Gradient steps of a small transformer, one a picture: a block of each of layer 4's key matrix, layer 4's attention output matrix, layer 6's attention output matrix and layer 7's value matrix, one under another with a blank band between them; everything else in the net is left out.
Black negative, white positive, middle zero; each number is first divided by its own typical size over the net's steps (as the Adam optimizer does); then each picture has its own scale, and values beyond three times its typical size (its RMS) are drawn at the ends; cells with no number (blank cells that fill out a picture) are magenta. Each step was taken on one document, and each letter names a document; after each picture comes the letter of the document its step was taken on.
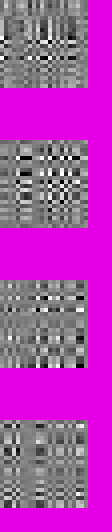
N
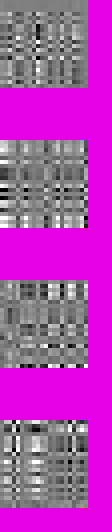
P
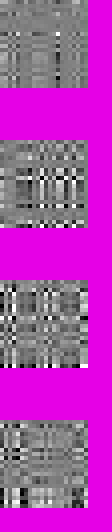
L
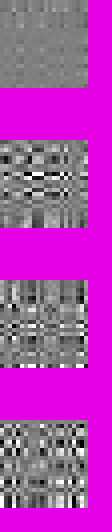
N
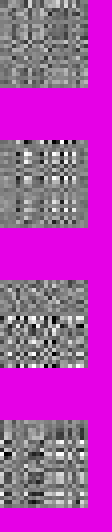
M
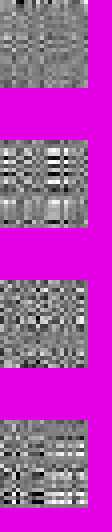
M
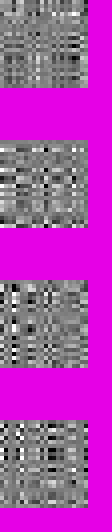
L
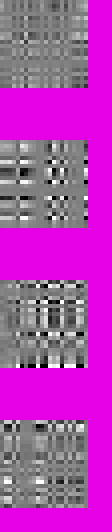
P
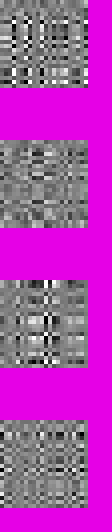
M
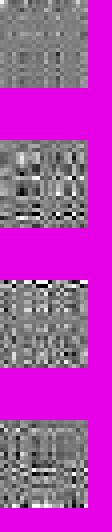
L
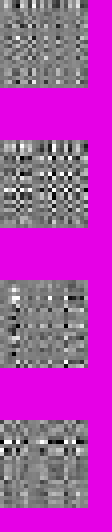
N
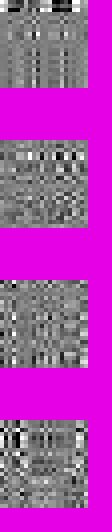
L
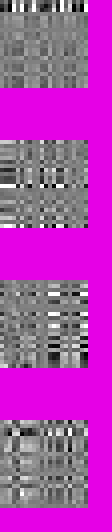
P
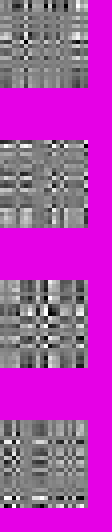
N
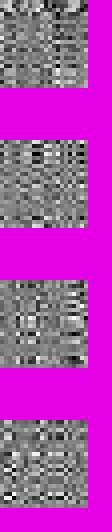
M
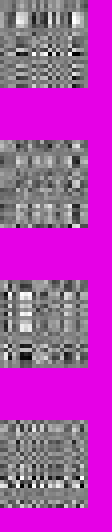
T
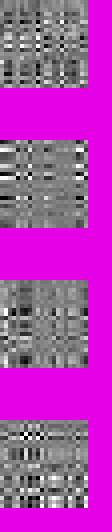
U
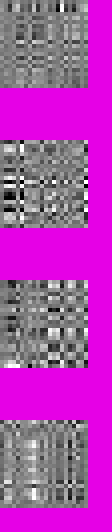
P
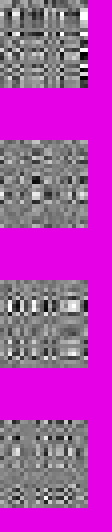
M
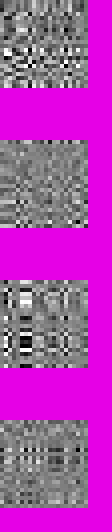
T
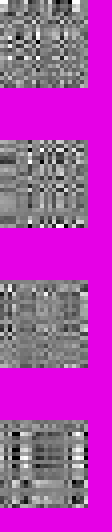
L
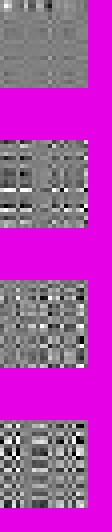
N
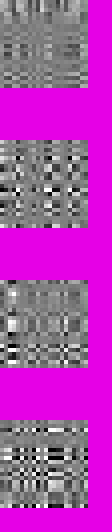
T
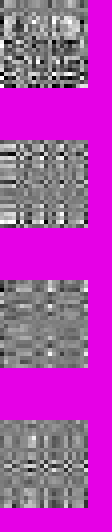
U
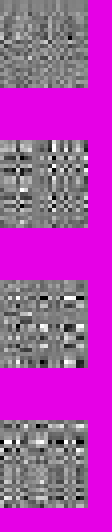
N
